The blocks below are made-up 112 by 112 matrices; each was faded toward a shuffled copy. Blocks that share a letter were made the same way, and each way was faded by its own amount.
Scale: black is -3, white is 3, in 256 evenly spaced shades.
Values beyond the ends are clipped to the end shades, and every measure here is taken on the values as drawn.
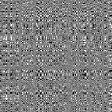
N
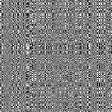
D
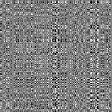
D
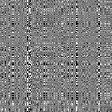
D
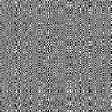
D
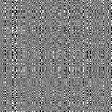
D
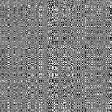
D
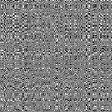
N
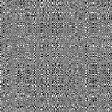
N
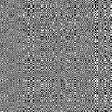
D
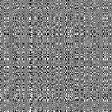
D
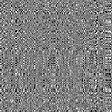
N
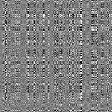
D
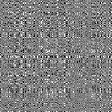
N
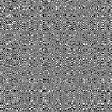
N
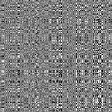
D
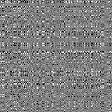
N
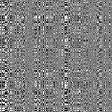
D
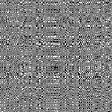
N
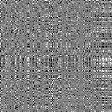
N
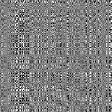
D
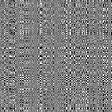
D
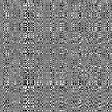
D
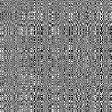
D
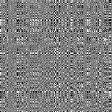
D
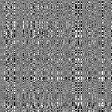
D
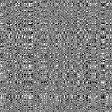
N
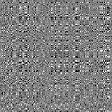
N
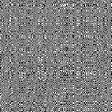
N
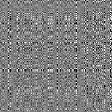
D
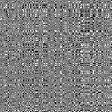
N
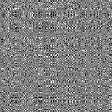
N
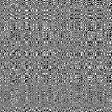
N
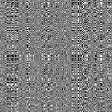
D
